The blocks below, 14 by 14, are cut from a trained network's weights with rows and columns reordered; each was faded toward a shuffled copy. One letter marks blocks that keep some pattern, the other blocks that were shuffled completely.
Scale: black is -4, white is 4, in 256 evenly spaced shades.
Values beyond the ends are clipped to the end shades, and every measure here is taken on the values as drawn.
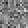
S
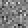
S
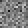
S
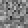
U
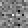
S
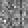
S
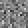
U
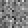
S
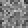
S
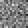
U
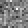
U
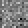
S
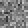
U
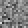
U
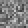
U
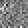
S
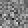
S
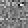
S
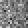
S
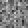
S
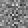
S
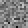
S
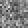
U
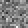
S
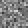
U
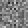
S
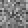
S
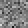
U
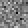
U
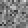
U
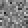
U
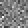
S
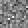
U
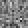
S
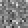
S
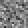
U
